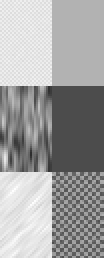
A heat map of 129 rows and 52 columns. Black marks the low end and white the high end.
It is made of 3 by 2 panels. Panel 1,1: very high, checkered, faint in contrast. Panel 1,2: high, flat. Panel 2,1: middling, streaked downward, strong in contrast. Panel 2,2: low, flat. Panel 3,1: very high, slanting up to the right, faint in contrast. Panel 3,2: middling, checkered, strong in contrast.
